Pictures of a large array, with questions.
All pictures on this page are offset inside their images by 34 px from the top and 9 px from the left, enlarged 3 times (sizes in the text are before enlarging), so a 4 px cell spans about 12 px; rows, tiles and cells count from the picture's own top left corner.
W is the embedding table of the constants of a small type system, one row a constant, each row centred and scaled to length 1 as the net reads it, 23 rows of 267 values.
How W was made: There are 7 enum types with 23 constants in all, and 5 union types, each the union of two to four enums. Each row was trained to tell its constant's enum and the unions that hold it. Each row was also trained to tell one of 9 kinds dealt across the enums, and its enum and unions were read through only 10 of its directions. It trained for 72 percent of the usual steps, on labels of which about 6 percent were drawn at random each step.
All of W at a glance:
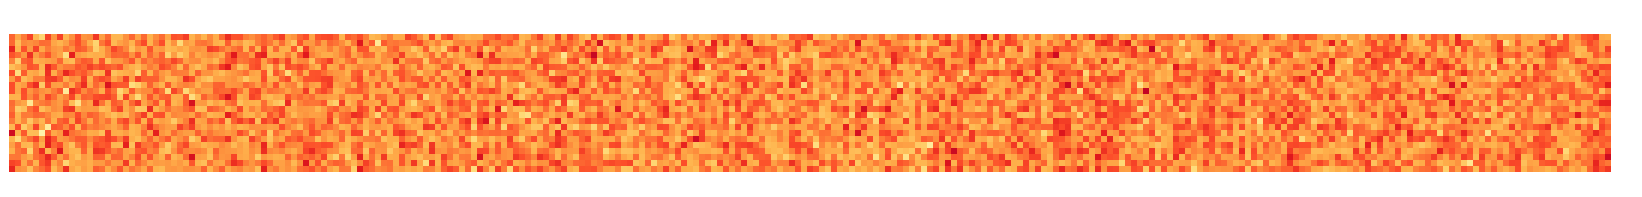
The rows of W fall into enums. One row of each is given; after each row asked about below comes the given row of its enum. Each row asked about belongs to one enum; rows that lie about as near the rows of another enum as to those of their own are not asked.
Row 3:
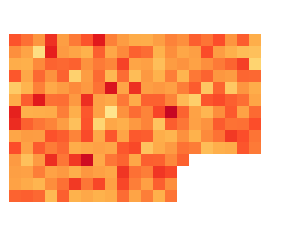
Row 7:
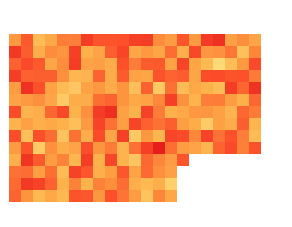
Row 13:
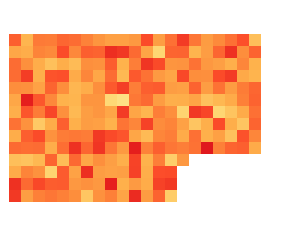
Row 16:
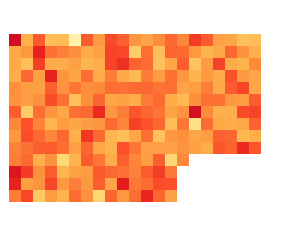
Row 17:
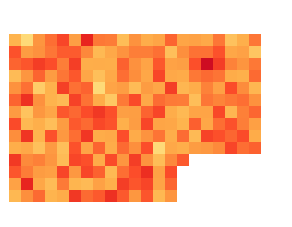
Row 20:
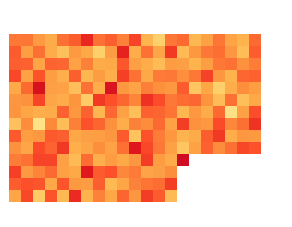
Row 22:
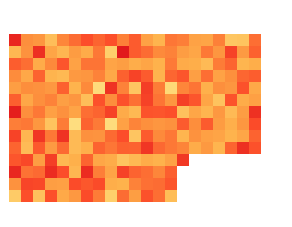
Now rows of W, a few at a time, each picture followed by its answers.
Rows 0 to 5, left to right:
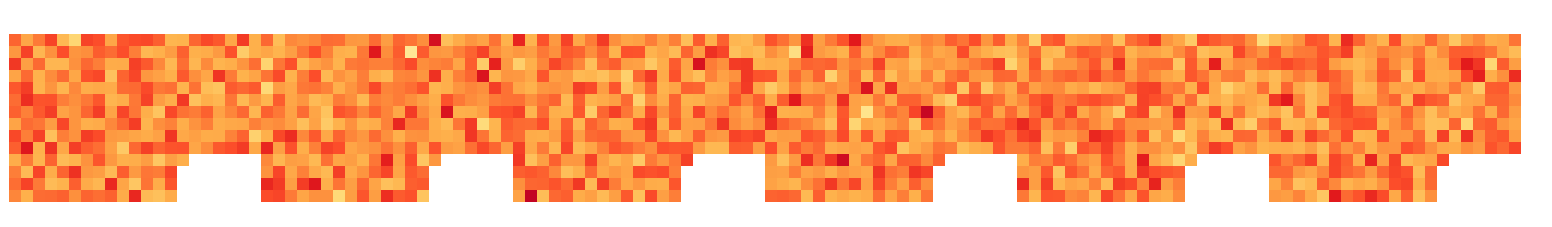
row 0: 13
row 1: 16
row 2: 22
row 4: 13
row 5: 17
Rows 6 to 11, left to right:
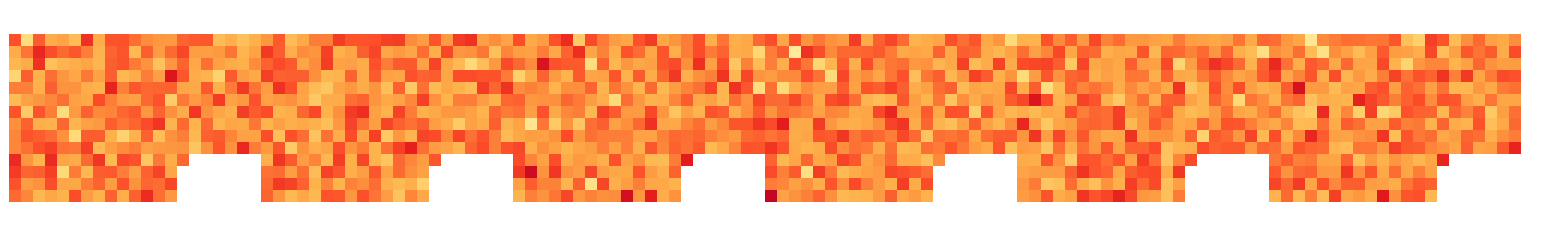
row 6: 16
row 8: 22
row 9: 13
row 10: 17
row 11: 20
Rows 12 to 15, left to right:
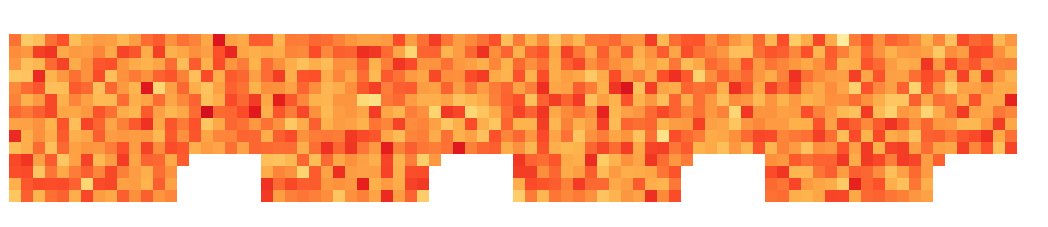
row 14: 22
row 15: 7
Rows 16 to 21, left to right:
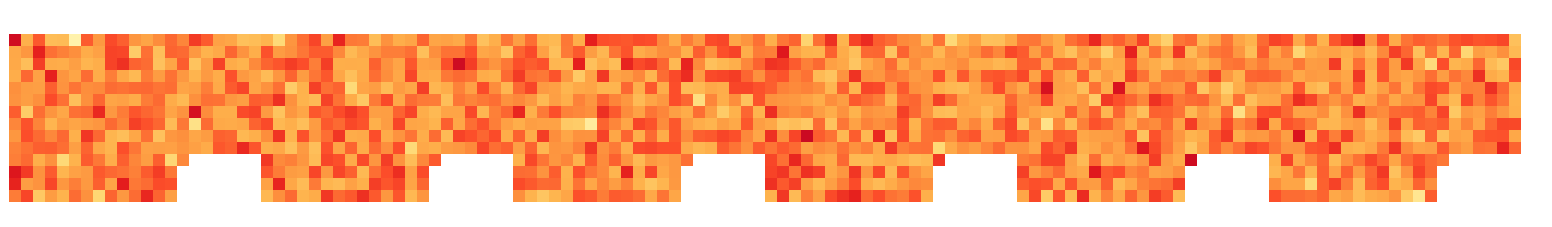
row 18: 7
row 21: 3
